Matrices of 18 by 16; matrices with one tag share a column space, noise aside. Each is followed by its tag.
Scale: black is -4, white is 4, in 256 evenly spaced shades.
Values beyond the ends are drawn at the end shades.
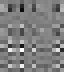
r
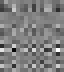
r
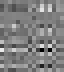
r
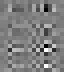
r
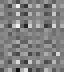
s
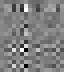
r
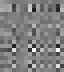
r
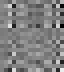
s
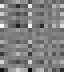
s
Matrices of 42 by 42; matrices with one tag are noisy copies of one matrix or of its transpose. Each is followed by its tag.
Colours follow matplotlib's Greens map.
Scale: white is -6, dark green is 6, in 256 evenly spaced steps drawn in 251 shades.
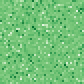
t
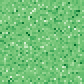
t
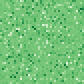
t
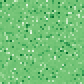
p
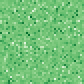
t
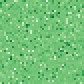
p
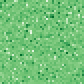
p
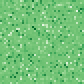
t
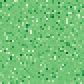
p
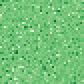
p
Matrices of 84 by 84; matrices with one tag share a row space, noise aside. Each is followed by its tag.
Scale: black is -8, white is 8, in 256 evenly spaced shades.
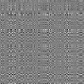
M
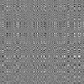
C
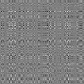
M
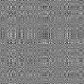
M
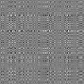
M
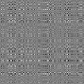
M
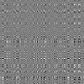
C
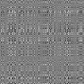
M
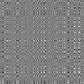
C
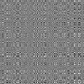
C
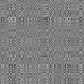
M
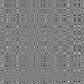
C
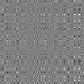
C
